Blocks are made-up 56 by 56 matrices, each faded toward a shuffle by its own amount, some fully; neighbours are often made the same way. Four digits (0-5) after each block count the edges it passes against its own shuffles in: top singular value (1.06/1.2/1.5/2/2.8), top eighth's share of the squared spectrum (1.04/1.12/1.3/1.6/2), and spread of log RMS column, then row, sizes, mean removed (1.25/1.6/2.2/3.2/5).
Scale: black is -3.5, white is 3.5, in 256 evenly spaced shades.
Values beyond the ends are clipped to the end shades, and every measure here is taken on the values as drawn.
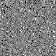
3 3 1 1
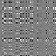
5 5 4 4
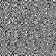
4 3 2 2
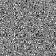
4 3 1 1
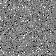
1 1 0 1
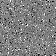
1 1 0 0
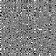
4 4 2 2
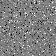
0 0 0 0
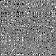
4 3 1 2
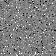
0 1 0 0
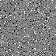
2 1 0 1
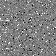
2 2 0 0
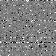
3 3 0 2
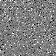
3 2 1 0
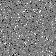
0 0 0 0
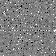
2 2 0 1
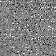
3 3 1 1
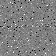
2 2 0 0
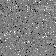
2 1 0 0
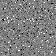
2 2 0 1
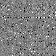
3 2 0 1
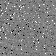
0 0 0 0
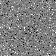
1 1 0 0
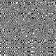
4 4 1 3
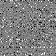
3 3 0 2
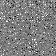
2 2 0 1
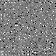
3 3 0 1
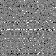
4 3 0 2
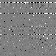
4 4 0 2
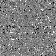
3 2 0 1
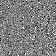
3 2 1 0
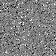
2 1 0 0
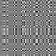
5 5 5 4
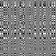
5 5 4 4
